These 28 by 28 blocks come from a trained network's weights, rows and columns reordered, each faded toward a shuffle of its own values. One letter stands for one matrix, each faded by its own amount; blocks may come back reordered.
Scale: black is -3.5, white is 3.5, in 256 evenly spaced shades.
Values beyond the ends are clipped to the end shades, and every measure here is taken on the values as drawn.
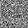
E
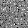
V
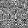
E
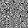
E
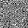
E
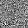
E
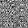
E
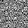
E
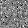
V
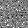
V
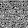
V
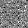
V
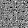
V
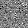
V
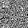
E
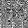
E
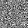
E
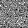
V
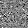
V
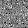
V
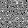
V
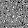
V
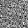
E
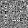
E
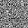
E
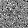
V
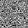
E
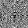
E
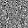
E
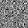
E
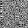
E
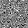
V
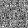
E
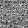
V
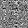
E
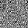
E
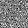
V
